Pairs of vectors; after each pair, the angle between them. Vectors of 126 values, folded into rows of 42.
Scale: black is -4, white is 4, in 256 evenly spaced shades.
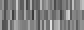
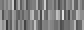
orthogonal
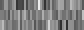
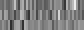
orthogonal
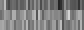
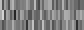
orthogonal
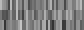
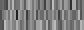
partly opposed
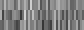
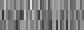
nearly parallel
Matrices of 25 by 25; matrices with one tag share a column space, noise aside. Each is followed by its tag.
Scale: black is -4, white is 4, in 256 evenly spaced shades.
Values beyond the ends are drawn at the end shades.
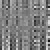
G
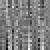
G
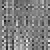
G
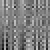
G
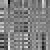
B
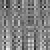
G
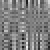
B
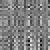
G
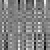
B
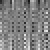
B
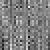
G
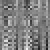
G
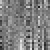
G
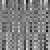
B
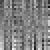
G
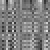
B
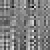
G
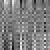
B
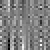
G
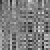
B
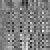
B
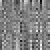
B
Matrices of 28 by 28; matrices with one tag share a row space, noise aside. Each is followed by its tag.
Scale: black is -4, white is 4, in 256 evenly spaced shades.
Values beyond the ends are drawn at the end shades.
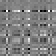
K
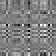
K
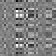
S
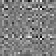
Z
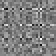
Z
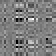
S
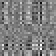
Z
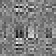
S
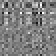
Z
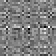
K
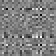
Z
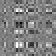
S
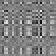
Z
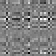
K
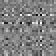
Z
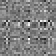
K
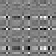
K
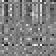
Z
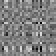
Z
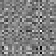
Z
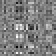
S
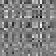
Z
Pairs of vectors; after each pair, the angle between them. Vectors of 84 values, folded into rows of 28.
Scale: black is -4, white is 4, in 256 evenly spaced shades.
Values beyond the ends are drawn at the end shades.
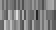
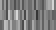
nearly parallel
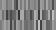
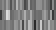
partly opposed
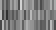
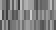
nearly parallel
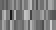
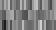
partly opposed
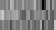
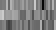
nearly parallel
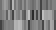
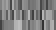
nearly parallel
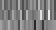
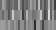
nearly parallel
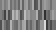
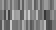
nearly parallel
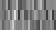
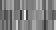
orthogonal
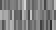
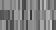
nearly opposite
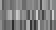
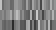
nearly parallel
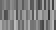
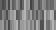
partly aligned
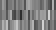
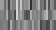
orthogonal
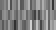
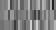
nearly parallel
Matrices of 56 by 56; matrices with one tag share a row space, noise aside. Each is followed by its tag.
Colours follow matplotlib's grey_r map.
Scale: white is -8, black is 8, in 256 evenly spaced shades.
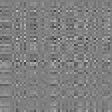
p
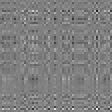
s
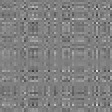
s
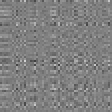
p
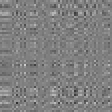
p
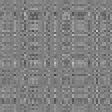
s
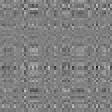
s
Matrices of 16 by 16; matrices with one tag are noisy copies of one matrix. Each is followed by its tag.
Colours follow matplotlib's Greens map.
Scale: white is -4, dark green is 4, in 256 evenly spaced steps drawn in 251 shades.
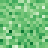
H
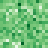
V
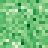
V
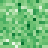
V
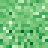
H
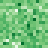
V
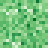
V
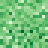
H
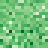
H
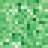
V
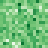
V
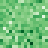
H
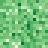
V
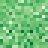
H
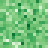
V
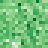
V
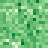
V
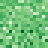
H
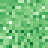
H
